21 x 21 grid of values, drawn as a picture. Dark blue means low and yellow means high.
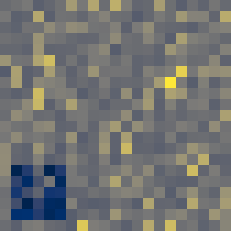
Mirror symmetry: none. Histogram: heavy tails on both sides. Roughest part: bottom left. Ninth with the lowest average: bottom left. Odd patch: lower, in the bottom left.
